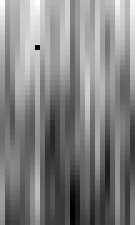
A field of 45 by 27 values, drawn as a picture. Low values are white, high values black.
Values rise toward the bottom. The ninth with the lowest average is the top left. The bottom middle is the ninth with the highest average. A single lone cell is far higher than the cells round it.
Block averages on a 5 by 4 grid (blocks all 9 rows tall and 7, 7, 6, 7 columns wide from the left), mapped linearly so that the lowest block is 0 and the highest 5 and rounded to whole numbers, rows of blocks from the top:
0010 | 1112 | 3323 | 3434 | 3454
